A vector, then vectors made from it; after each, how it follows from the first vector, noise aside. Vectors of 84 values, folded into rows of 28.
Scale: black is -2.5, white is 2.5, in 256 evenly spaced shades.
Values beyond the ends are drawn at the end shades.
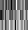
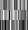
wrapped around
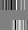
partly zeroed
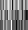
reversed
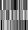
wrapped around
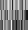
reversed
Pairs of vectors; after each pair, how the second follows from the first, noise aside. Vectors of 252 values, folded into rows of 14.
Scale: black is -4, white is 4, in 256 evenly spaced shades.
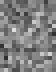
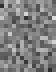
shuffled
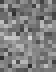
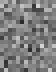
shuffled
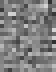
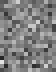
shuffled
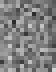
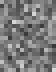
sign-scrambled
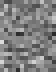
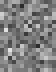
shuffled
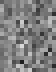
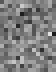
shuffled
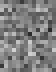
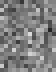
sign-scrambled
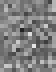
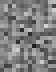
sign-scrambled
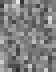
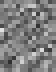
shuffled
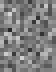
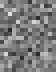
sign-scrambled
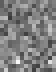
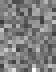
shuffled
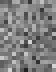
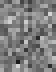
shuffled
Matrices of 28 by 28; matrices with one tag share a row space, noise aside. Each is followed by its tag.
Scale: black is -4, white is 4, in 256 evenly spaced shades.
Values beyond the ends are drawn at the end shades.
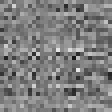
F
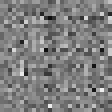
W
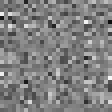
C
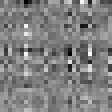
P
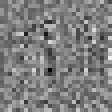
W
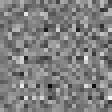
W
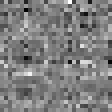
P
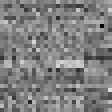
F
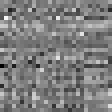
F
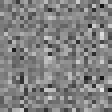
W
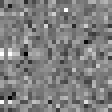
C
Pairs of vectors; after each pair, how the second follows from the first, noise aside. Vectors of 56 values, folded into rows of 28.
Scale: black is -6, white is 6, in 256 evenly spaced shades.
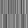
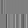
partly zeroed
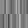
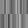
copied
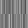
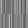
copied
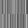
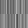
wrapped around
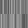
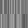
copied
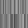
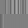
partly zeroed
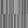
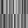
scaled up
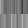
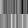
scaled up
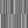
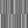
copied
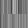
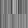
copied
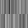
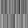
wrapped around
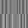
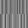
copied
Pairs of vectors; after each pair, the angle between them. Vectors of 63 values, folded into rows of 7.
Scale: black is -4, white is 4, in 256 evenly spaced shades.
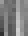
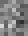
partly opposed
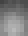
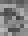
orthogonal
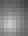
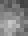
nearly parallel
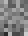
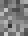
partly opposed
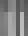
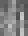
nearly parallel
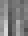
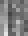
nearly parallel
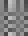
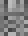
nearly parallel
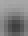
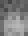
nearly opposite
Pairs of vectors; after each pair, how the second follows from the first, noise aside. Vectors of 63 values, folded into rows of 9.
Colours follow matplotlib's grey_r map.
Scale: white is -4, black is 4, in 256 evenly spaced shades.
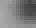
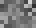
sign-scrambled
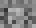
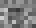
negated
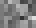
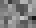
negated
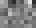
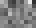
copied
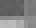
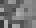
sign-scrambled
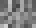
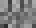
negated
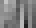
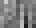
copied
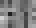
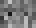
sign-scrambled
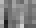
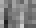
copied
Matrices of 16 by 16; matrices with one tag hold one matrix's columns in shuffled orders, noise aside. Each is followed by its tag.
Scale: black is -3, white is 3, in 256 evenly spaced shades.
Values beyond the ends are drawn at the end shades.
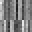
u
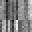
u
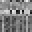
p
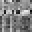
p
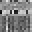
p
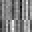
u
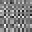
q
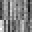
u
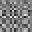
q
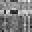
p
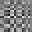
q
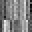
u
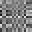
q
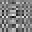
q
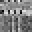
p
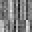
u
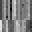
u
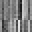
u
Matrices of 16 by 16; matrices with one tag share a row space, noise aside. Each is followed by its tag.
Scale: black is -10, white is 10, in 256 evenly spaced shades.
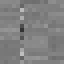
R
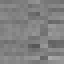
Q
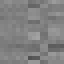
Q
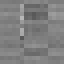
R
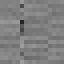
R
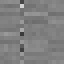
R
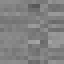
Q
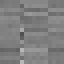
R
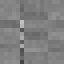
R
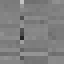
R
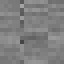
R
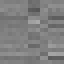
Q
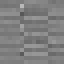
R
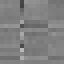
R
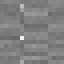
R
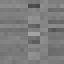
Q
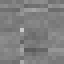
R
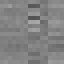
Q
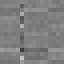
R
